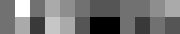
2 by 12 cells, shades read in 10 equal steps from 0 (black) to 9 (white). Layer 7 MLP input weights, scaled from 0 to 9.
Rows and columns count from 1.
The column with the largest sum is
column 2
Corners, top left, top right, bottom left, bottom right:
4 6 4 3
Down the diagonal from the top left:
4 6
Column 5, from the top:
5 6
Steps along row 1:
up down up down down down same up same up up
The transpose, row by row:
4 4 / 9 6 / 4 2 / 6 7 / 5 6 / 4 3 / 3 0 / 3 0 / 4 4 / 4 2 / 5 4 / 6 3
